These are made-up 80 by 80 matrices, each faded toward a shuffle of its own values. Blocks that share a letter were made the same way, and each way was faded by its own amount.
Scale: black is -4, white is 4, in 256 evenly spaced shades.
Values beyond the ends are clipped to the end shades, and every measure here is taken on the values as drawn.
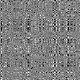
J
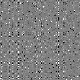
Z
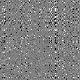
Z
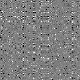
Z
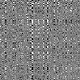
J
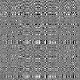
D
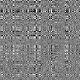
D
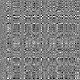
D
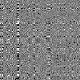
J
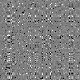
Z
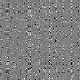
Z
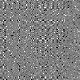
Z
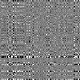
D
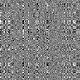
J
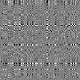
D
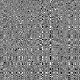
J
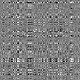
D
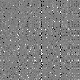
Z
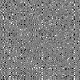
Z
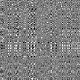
J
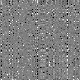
Z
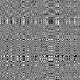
D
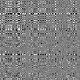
D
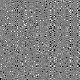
Z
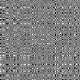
D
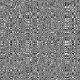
J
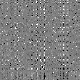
Z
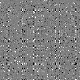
Z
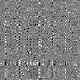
Z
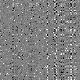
Z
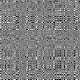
D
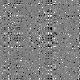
Z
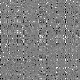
Z
